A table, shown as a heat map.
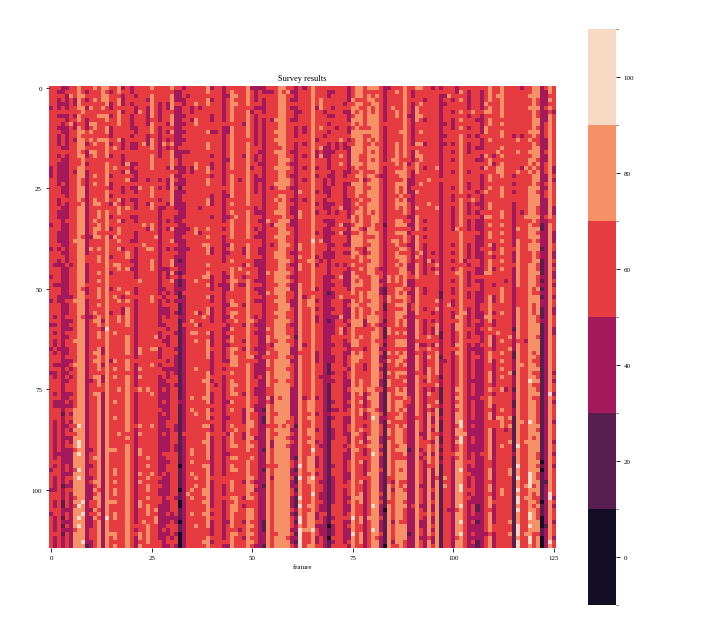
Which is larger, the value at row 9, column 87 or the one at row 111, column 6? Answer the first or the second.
the second
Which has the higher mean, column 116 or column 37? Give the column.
116
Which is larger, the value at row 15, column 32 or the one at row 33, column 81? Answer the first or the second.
the second
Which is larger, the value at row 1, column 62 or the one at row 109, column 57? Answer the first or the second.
the second
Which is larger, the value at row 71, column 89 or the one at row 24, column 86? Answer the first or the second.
the second
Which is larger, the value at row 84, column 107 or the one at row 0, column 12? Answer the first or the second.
the second
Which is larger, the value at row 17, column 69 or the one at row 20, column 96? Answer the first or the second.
the second
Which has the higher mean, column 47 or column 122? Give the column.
47
